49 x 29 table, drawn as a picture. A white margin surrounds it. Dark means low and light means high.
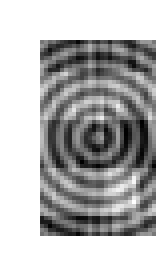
Rings spread out from the centre. There is no overall slope. Horizontal stripes repeat 2 times down the table. The bottom right is the ninth with the highest average. No single row or column stands out from its neighbours.
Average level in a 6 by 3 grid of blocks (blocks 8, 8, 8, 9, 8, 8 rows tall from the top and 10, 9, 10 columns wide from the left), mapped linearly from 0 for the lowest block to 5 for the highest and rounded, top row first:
1 1 1 / 4 4 4 / 3 2 2 / 2 0 0 / 4 4 5 / 1 2 3
